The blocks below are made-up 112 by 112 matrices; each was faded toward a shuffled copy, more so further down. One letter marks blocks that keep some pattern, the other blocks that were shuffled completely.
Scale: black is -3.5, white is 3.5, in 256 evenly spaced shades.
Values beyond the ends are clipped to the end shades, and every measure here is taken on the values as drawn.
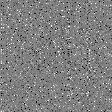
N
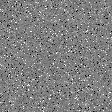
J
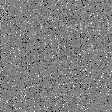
N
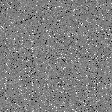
N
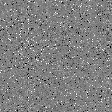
N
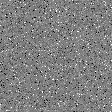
J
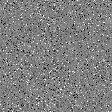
N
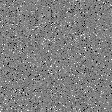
N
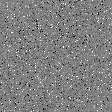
J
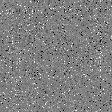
N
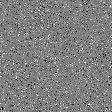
J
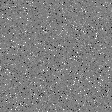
J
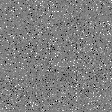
N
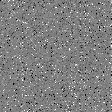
N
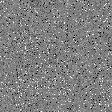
N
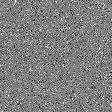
J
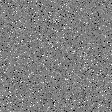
J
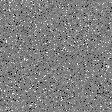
J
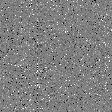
N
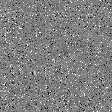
N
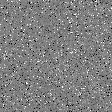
J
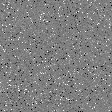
J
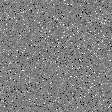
J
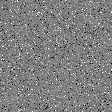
J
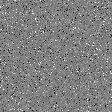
J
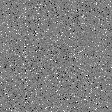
N
